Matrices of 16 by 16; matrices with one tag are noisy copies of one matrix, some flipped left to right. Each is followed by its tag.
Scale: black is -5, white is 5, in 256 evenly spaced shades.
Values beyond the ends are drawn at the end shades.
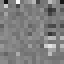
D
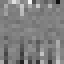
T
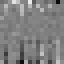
T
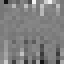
T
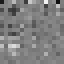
D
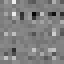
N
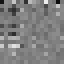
D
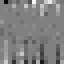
T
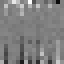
T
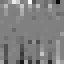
T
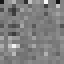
D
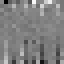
T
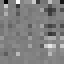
D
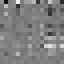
D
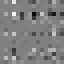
N
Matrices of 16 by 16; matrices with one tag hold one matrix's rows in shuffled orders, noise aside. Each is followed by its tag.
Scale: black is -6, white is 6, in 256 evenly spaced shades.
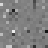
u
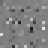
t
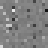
u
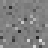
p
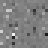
u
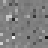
u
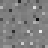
p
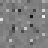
t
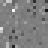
u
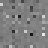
t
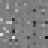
u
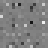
t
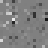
u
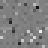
p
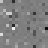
u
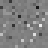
p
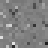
u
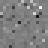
p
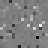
p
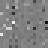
u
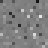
p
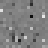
t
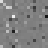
u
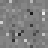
t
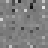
t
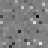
p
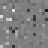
u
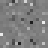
t
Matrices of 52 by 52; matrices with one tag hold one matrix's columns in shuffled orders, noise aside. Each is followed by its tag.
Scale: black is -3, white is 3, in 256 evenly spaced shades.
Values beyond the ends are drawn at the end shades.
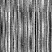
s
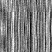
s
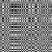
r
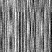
s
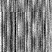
s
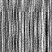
s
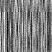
s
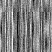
s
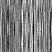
s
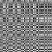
r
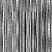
s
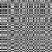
r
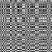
r
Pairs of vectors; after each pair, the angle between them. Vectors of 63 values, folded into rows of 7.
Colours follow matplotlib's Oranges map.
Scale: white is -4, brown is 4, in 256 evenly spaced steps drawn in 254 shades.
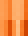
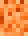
orthogonal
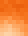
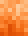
nearly opposite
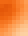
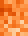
partly aligned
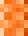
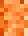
nearly opposite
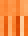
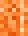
partly aligned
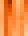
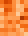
partly aligned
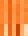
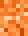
orthogonal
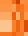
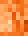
nearly parallel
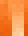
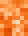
partly aligned
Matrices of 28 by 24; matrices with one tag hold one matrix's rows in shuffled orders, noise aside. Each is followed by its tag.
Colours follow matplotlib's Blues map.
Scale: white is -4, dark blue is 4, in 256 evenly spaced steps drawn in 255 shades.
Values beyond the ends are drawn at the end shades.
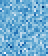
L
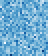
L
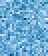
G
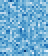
G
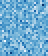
L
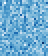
L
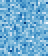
G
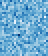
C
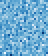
L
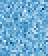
L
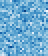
G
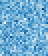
L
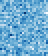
G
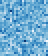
G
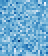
C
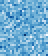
G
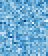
G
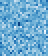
C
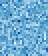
C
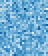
G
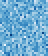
L
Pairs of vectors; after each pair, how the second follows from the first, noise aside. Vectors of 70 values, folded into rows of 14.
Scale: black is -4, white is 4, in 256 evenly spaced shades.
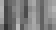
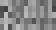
sign-scrambled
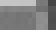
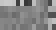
sign-scrambled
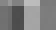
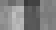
negated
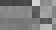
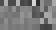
sign-scrambled
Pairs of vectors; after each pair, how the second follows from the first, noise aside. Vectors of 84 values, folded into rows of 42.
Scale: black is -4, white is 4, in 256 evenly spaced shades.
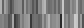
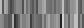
copied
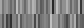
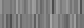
shrunk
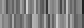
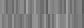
shrunk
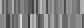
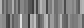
copied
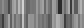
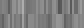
shrunk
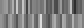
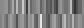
copied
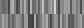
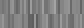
shrunk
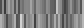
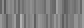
shrunk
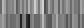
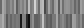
copied
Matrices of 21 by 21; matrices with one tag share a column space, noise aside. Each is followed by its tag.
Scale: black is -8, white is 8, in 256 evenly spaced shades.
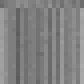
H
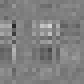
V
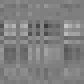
V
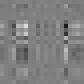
V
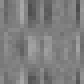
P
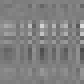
V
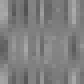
P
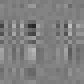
V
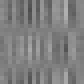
P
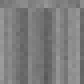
H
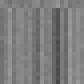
H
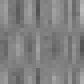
P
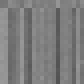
H
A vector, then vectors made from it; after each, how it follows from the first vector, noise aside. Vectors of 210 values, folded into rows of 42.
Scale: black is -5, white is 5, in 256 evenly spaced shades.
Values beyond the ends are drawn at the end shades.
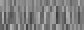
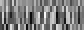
scaled up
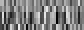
scaled up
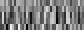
scaled up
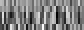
scaled up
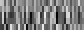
scaled up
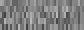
sign-scrambled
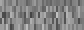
sign-scrambled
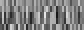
scaled up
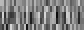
scaled up
